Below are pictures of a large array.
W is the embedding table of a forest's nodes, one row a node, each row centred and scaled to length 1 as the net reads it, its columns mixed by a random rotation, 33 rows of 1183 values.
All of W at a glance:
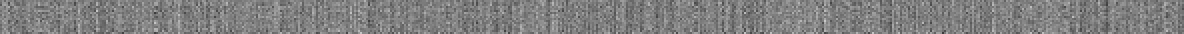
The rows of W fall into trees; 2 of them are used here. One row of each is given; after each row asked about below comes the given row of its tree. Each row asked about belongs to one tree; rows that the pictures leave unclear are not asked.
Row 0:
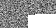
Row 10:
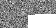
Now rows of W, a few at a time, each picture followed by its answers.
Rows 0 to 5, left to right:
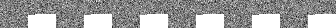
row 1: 10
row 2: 10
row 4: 10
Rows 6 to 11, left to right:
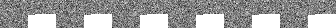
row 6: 0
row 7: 0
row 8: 10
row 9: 0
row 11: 10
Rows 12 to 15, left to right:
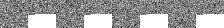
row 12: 0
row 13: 0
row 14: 10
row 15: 0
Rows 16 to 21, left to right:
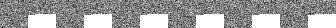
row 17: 0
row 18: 0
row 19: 10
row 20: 10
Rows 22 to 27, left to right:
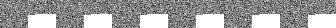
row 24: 0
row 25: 10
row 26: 10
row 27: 0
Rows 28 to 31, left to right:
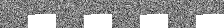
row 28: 10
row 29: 10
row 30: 10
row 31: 10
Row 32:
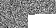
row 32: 0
